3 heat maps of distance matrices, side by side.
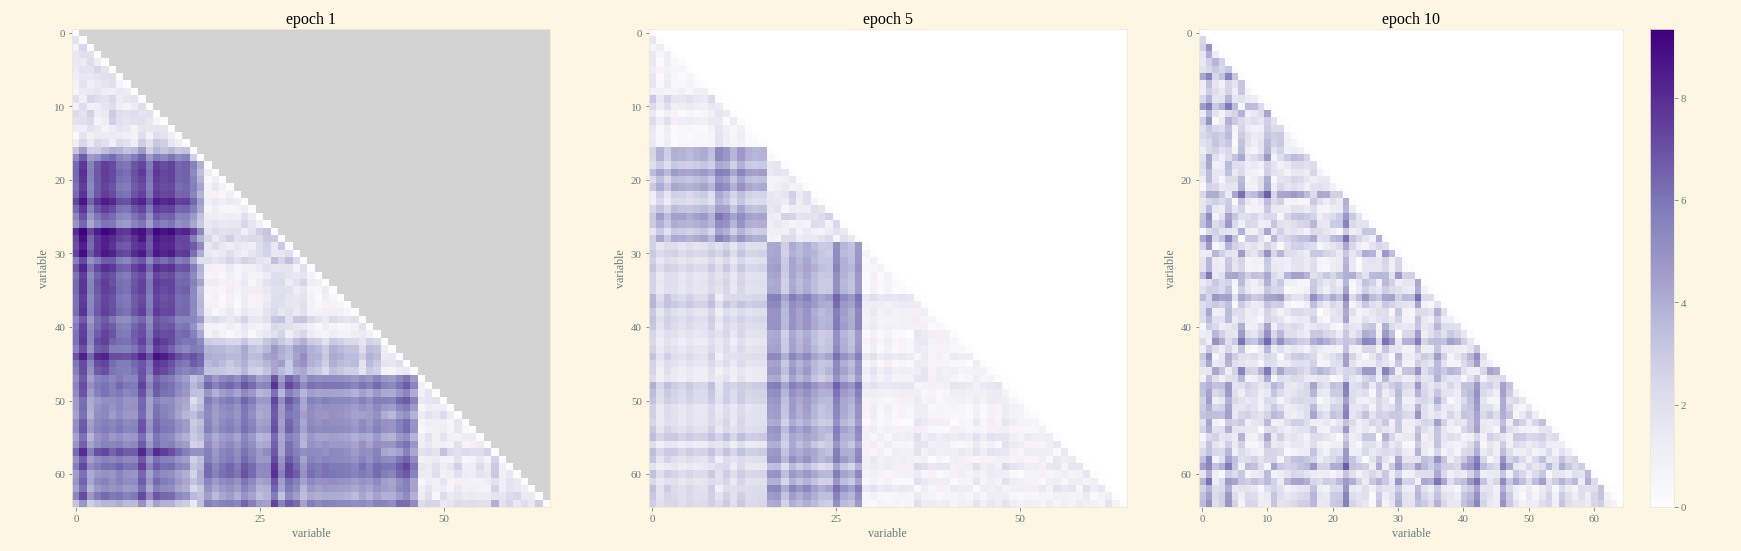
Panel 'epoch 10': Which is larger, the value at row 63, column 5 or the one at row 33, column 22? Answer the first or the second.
the second
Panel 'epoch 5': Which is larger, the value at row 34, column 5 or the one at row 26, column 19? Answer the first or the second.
the first
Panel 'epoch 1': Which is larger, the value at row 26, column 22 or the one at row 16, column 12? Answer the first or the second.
the second
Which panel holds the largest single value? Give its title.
epoch 1
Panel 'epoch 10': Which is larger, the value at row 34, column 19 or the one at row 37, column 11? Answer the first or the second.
the second
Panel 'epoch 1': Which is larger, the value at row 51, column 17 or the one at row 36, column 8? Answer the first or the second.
the second
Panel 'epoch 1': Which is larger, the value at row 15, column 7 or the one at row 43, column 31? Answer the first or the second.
the second
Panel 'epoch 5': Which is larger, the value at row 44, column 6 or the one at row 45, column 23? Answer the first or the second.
the second
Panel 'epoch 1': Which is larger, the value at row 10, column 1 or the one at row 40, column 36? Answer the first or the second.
the first
